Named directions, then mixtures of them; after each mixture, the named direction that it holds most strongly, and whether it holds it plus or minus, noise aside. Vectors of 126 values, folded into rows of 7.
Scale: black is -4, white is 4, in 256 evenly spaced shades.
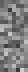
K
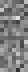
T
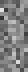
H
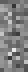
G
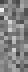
H, plus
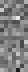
T, plus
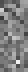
H, plus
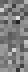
T, plus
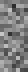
K, minus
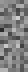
K, minus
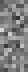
K, plus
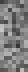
K, plus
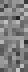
T, minus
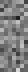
T, minus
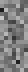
H, minus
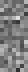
T, plus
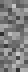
K, plus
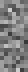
K, minus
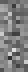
G, plus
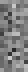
G, minus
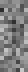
H, minus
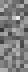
T, plus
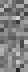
T, plus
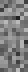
T, minus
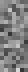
K, minus
